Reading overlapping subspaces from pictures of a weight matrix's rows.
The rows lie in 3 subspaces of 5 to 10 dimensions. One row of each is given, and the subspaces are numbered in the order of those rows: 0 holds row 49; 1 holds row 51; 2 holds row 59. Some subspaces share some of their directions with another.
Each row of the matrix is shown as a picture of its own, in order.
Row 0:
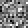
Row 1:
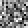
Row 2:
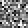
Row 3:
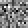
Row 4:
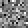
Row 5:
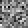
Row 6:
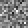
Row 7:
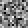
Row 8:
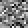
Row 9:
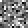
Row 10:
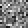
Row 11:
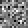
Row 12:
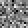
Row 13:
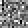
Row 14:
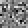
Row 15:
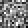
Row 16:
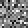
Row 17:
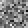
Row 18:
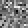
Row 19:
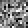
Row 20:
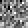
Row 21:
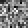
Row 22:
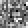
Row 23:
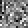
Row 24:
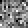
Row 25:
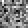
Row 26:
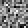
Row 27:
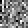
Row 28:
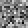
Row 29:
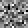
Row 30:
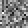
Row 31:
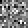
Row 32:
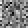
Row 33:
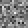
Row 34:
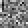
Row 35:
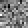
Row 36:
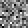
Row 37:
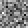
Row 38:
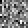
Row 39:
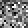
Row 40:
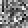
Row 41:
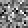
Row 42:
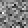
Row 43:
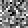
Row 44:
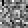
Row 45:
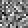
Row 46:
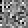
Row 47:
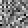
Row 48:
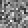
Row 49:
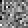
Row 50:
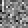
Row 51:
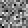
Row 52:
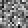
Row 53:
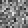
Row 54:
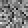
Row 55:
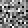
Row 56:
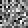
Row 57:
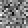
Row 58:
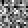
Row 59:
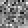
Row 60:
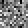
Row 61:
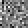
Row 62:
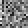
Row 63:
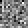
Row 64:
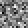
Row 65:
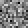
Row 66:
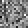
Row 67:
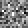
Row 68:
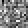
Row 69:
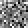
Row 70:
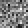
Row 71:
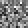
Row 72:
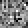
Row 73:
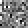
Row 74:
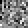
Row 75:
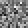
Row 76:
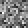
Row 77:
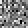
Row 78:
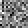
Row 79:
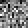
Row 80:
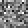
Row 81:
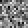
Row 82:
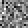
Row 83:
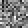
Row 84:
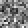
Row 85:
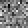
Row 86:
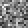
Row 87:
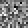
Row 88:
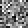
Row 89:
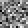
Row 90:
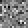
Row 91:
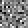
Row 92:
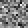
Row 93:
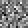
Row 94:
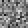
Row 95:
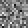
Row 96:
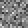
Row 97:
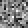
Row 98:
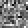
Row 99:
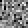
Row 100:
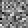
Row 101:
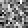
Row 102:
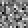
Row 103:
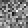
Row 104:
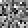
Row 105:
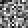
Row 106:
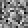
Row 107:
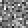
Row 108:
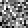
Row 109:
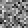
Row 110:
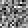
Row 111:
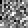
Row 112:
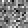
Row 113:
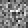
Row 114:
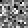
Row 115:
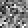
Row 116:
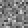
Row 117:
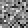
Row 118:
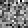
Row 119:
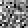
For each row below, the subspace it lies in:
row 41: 2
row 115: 2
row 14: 0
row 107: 0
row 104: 1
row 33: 0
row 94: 1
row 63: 2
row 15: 2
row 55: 2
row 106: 2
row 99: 0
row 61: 0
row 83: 2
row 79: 0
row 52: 2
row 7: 0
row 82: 0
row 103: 2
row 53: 2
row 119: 0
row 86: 2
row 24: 0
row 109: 0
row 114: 2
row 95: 1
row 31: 1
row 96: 1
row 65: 2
